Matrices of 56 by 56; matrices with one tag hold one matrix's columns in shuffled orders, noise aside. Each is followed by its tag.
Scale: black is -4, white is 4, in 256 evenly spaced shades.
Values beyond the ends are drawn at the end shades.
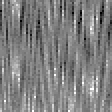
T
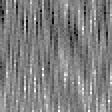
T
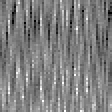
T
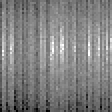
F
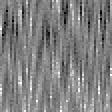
T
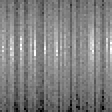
F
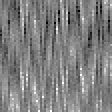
T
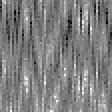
T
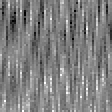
T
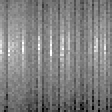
F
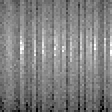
F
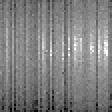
F
